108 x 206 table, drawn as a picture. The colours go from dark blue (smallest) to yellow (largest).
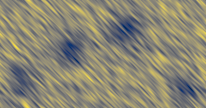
Odd rows or columns: none. Lone odd cells: none. Slope: none. Mirror symmetry: none. Dips: four.
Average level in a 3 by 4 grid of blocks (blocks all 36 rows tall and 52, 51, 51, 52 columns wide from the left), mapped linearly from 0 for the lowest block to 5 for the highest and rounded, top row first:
4 4 0 5 | 3 0 2 4 | 1 4 4 1
